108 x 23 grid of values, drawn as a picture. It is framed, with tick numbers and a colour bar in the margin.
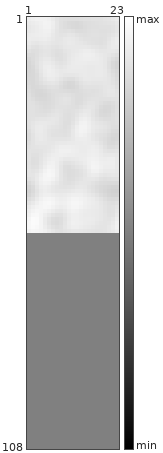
The table splits into 2 rows of 1 panel. Panel 1,1: very high, blotchy, faint in contrast. Panel 2,1: middling, flat.
